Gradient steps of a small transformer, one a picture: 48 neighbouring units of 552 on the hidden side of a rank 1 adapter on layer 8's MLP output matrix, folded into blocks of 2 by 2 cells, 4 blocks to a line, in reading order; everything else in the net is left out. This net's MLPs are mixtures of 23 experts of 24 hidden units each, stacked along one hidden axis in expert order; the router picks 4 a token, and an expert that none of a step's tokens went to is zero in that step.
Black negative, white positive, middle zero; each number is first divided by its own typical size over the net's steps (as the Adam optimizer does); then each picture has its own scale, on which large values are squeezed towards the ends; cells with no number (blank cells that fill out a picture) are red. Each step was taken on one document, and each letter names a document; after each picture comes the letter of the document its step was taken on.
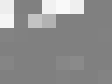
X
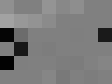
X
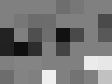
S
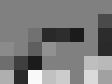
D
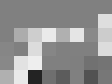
D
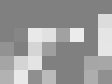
D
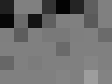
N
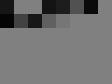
N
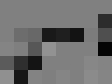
D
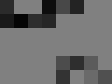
X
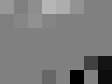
S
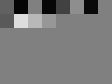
N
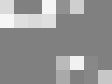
X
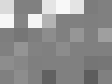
N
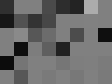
N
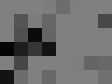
S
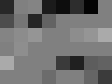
N
